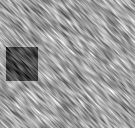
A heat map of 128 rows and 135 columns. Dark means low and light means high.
Ninth with the lowest average: middle left. Grain: diagonal, down to the right. Odd patch: lower, in the middle left.
